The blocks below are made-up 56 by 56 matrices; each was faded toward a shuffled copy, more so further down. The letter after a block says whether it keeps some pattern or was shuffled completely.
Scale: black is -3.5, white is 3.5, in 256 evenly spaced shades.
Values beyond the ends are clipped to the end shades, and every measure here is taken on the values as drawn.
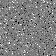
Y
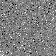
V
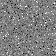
Y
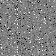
V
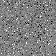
V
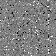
V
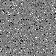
V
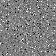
V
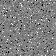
Y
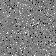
Y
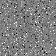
V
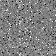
V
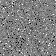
Y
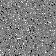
V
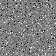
Y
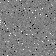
Y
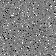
Y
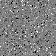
V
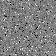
Y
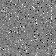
V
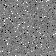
Y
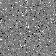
V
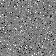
Y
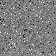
Y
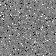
Y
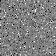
V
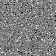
V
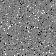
Y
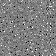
V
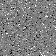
V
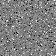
V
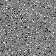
Y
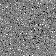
Y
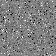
Y
